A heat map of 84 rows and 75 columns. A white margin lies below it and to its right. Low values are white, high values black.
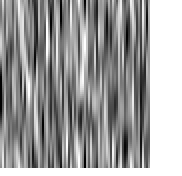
No overall slope runs across the table. The values follow a bell shape. The grain runs up and down. On average the colour sits 50% of the way up the scale.
